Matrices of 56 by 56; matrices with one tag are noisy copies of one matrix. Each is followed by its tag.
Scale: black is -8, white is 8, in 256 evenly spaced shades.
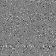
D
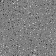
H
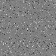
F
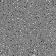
H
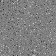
H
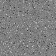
F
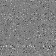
D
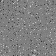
H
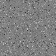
F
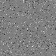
F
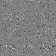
D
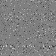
D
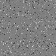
F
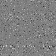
D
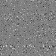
D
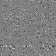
D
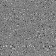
D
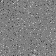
H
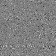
D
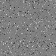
F
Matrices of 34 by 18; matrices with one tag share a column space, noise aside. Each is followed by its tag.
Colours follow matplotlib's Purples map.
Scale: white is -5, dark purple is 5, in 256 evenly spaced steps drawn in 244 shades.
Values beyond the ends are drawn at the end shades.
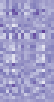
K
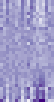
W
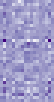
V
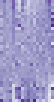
W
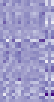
V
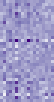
V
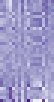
W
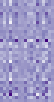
V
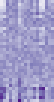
W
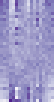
W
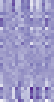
W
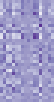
K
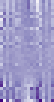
W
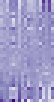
W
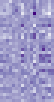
K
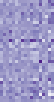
V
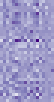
V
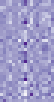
V
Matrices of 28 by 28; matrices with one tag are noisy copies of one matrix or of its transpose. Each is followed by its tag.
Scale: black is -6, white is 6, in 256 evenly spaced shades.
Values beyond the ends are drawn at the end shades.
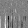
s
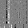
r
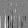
s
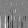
s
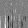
s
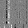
r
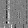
r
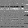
r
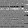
r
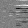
s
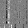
r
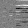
s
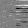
s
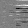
s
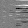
s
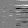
s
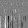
s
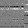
r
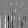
s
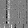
r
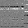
r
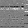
r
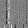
r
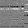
r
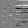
s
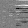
s
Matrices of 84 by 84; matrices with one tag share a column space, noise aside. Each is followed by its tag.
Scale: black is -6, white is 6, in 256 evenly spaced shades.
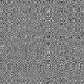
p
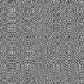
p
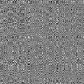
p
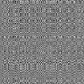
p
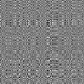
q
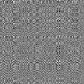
p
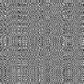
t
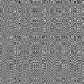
p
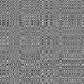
q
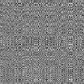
t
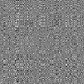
q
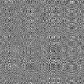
p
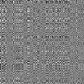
p
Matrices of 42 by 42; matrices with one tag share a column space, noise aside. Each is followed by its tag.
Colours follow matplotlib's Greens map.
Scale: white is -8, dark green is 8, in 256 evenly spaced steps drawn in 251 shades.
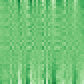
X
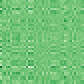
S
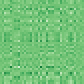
S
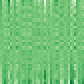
X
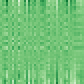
X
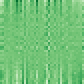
X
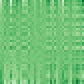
X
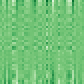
X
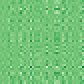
S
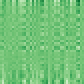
X
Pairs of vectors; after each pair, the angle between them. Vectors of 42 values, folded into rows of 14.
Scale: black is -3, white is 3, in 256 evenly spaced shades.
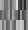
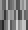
orthogonal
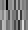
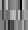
orthogonal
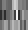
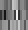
nearly parallel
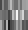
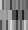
nearly opposite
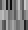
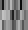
orthogonal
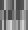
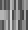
orthogonal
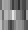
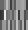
orthogonal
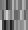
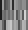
orthogonal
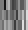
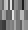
orthogonal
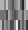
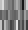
nearly parallel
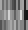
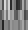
partly aligned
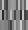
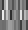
nearly opposite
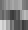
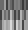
orthogonal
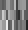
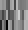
nearly opposite
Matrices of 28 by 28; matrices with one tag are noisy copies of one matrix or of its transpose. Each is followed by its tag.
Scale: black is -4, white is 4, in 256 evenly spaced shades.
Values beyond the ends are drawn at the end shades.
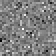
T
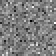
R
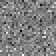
R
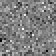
T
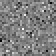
T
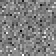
R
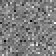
R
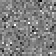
T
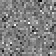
T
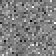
R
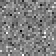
R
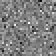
T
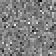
T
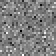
R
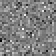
T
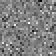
T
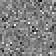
T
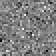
T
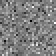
R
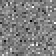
R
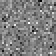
T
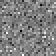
R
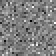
R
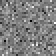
R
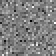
R
